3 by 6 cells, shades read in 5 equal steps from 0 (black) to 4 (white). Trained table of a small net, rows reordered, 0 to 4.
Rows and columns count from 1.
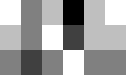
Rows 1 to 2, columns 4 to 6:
0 3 4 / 1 3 3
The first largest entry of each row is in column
1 3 4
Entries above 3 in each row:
2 1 1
